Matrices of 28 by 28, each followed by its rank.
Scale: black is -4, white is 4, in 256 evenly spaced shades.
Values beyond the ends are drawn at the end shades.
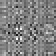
three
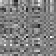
three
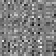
five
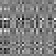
two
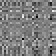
three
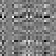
two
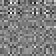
three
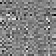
five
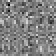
five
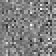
five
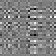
two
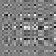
two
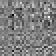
five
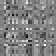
three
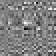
three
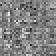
five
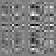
two
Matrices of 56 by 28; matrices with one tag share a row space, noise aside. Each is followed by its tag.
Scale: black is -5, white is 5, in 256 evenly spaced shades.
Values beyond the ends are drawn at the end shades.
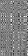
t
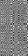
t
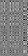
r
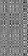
r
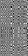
t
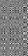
r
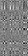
r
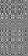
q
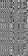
t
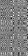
t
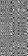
t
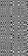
t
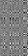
r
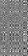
r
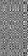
r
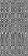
q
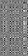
r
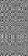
q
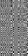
t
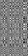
r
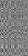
q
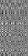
q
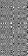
t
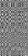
q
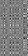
r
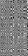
t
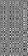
r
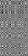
q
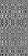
q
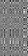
r
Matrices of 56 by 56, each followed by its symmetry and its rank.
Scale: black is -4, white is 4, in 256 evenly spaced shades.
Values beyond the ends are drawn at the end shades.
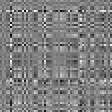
antisymmetric, rank two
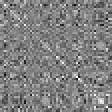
symmetric, rank five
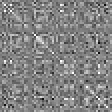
symmetric, rank five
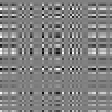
neither, rank one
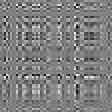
antisymmetric, rank two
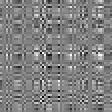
neither, rank two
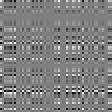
neither, rank one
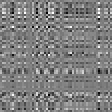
neither, rank two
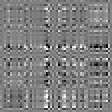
antisymmetric, rank two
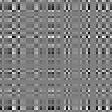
neither, rank one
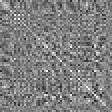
symmetric, rank five
